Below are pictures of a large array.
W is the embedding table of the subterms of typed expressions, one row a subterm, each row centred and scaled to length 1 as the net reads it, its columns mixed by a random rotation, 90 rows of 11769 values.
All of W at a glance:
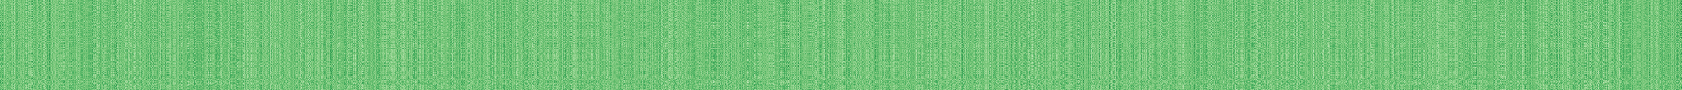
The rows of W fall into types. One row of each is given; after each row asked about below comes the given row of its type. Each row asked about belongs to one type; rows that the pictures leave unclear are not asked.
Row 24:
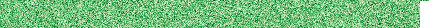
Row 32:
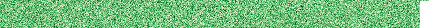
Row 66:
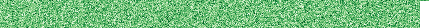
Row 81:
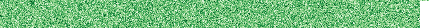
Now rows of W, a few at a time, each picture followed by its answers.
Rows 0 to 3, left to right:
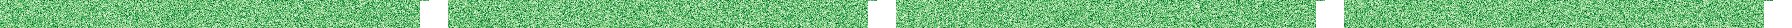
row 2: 66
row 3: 24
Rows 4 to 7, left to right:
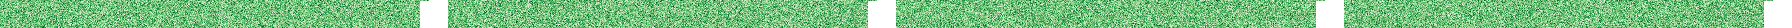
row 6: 81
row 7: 66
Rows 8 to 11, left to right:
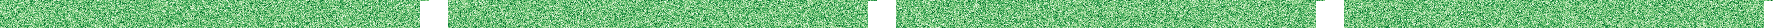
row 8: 81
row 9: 24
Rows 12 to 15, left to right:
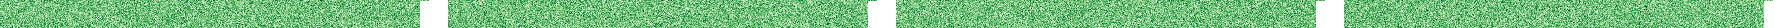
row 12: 81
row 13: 24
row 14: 66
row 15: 32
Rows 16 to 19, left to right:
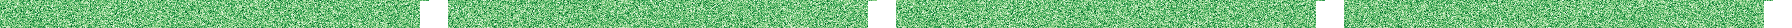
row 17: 81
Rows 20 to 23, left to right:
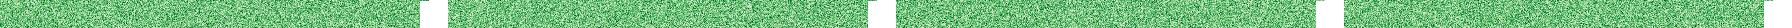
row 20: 24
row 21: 66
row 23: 81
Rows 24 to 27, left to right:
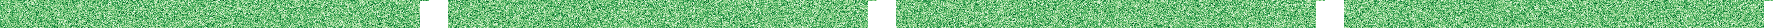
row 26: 81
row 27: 81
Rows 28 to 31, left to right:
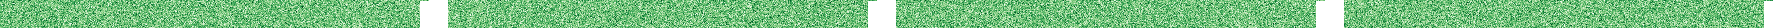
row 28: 24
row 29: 66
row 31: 24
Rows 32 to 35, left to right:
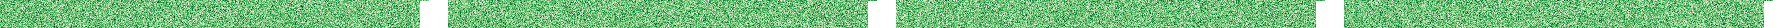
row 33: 24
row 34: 66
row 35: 24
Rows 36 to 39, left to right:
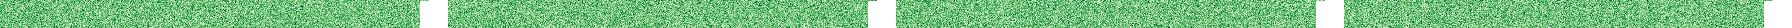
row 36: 32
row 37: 24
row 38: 81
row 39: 66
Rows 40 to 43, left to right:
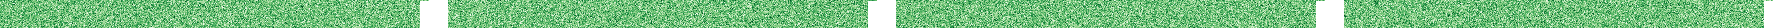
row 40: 32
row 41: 66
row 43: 81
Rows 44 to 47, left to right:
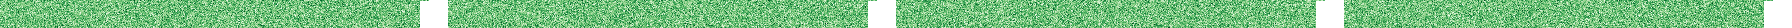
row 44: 66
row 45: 81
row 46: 81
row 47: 66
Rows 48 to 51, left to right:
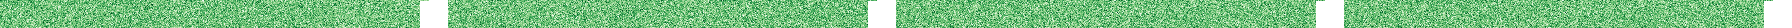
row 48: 81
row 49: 66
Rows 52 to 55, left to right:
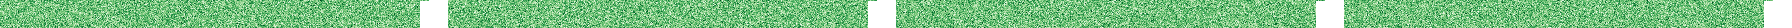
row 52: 81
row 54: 24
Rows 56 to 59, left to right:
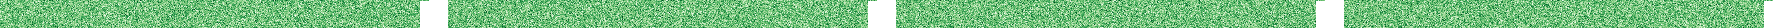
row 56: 66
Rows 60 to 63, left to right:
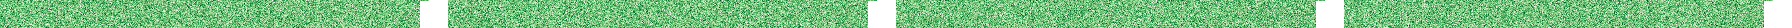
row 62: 66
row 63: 66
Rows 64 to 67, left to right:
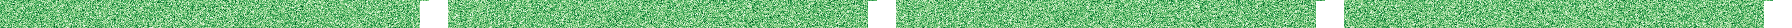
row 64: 32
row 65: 66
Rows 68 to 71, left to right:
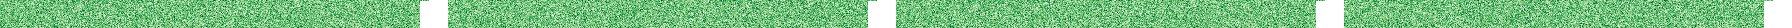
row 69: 66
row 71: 81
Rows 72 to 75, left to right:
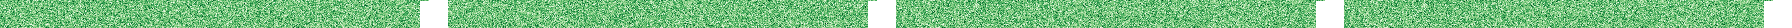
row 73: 81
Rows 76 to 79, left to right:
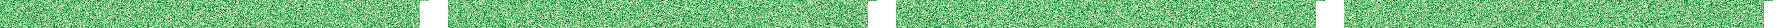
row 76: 32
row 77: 24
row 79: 66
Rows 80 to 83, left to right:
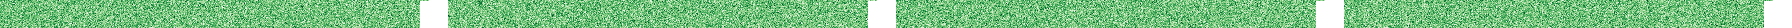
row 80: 32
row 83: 66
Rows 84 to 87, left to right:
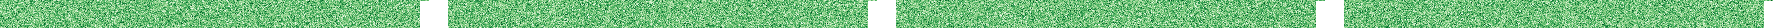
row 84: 81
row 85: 81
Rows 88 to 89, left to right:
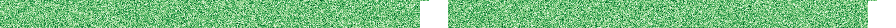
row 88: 81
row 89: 32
